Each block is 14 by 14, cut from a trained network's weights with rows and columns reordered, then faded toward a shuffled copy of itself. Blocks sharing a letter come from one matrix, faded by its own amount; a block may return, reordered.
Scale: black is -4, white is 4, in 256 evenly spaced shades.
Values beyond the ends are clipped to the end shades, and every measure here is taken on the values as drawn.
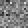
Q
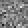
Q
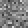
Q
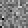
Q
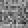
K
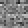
K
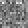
Q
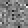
Q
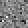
Q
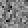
Q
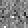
Q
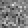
Q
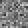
Q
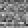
K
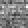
K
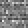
K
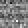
K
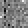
Q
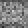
K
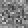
Q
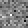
Q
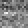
K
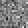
Q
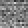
K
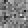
Q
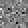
Q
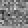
K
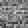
K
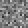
Q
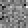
Q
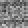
K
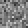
Q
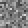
Q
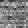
K
